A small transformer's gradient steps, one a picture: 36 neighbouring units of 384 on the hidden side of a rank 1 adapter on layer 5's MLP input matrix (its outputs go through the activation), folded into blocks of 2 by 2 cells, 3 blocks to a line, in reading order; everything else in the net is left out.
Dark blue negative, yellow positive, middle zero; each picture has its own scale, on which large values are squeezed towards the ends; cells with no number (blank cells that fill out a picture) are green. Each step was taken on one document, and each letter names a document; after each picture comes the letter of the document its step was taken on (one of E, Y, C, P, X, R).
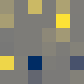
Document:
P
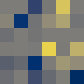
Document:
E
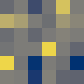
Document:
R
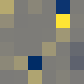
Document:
P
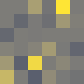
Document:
E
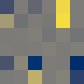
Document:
R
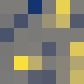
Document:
E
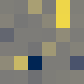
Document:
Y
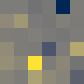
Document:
E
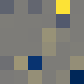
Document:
R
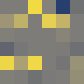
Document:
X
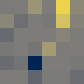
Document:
Y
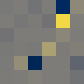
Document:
Y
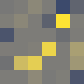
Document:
Y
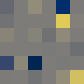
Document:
R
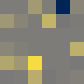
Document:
X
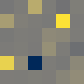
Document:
P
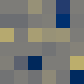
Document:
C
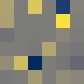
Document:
P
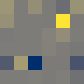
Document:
P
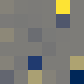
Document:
C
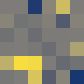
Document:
E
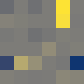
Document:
R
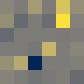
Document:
Y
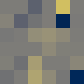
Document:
C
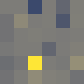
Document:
E
